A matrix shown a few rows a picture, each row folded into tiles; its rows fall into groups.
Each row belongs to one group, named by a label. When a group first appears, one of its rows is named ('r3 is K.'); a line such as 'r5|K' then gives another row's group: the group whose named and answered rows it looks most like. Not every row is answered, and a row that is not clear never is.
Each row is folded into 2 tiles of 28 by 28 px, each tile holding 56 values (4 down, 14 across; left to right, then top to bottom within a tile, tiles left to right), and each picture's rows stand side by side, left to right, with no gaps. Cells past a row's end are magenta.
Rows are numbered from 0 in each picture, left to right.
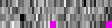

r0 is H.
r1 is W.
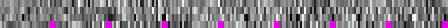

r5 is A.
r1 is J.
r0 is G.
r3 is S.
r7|A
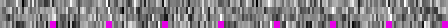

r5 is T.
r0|S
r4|J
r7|T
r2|J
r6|S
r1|S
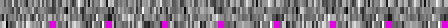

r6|J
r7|J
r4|J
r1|J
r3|W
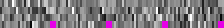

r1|T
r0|T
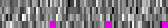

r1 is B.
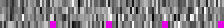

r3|B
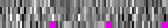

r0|H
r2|A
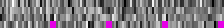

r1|W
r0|G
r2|B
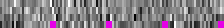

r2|G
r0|S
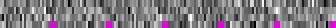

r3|A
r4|T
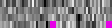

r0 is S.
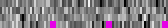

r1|S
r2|W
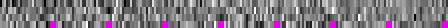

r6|B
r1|W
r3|J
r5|T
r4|H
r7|G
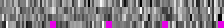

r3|G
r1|J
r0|T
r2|W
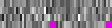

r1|B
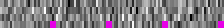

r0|W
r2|H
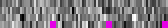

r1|W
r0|H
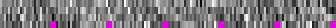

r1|S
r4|A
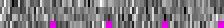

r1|J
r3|W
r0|B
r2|A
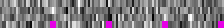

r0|T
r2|H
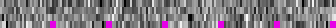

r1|S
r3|H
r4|A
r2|B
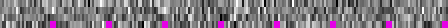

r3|A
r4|G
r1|J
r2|T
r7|H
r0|T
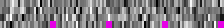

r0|G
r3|J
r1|H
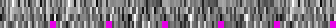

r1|G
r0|G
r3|A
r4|A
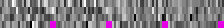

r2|G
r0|T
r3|G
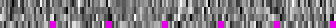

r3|G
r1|J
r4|W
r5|G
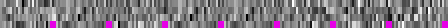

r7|B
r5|T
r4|G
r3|G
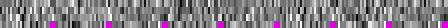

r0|H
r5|H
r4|B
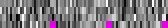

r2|B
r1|S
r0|A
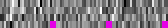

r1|W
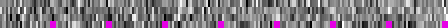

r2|A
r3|G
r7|S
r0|A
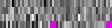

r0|W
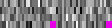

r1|H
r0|T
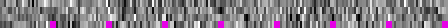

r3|W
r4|H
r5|A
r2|B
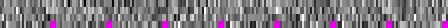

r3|B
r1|W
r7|B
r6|T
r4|T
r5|A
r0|T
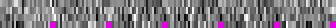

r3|A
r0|S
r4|A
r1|H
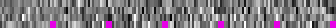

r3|W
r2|A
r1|J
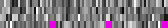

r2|J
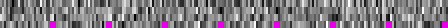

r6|G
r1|S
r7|H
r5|J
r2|G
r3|W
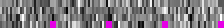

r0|A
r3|H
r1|J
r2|T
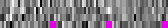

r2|G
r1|T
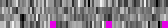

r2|S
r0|H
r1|J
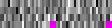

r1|G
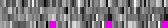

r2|J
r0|S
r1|J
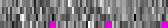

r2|G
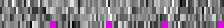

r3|B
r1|S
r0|T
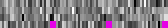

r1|T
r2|S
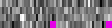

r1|S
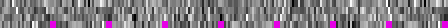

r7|J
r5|B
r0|T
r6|S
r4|B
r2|H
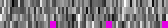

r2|G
